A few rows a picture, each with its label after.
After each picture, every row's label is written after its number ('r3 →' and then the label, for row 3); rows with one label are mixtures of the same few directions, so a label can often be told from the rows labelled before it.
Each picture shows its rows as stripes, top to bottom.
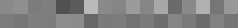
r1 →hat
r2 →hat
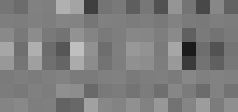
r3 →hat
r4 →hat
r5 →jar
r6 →jar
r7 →jar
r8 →jar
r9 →hat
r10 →hat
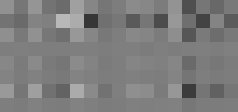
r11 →jar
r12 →hat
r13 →jar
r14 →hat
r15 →jar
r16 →jar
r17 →jar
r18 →jar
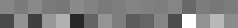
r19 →jar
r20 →jar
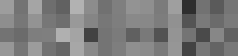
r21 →jar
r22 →jar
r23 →hat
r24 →jar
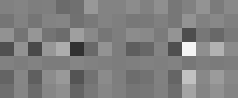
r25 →hat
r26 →jar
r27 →jar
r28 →jar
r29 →jar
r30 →jar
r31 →jar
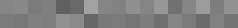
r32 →hat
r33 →hat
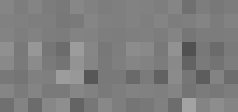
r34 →jar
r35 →hat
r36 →jar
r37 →jar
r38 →jar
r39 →hat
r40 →jar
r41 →jar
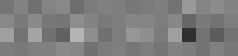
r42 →jar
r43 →jar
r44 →jar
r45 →hat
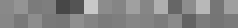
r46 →hat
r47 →jar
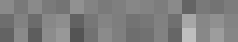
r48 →jar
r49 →jar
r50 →jar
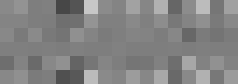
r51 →hat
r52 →hat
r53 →jar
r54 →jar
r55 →jar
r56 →hat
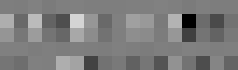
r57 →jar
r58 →jar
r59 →jar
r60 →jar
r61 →hat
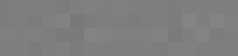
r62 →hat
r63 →jar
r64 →hat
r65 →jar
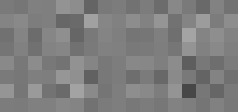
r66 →hat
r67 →hat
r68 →jar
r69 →jar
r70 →jar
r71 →hat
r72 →jar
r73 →hat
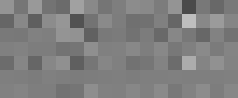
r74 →jar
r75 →jar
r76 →hat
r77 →hat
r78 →jar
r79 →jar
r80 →hat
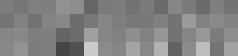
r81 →hat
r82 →jar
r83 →hat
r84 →hat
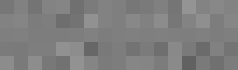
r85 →jar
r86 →hat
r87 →hat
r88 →hat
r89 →jar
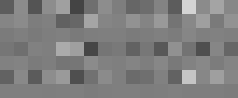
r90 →jar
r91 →hat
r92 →jar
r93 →hat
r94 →hat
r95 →jar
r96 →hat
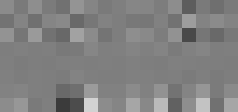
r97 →jar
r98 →jar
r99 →jar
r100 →hat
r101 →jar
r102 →jar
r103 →hat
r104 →hat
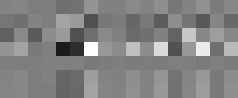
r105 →hat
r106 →hat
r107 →jar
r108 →hat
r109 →hat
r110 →hat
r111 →hat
